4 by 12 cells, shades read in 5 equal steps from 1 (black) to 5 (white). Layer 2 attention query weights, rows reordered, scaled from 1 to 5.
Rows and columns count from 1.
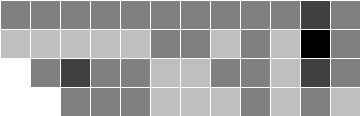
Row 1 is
3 3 3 3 3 3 3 3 3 3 2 3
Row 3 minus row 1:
2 0 -1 0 0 1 1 0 0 1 0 0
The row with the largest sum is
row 4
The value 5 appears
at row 3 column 1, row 4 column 1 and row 4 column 2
